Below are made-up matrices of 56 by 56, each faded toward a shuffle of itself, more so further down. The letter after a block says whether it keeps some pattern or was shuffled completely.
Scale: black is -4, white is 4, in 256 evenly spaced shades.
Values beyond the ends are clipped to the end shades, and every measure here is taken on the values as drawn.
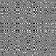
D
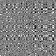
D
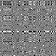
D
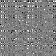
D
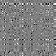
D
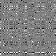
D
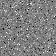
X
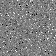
X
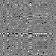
D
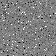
X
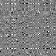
D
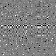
D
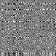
D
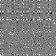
D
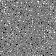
X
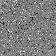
X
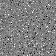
X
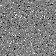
X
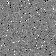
X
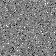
X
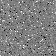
X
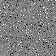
X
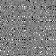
D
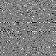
D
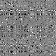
D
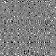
D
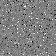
X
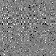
D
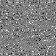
D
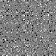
D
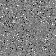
X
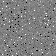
X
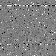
D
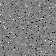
X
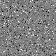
X
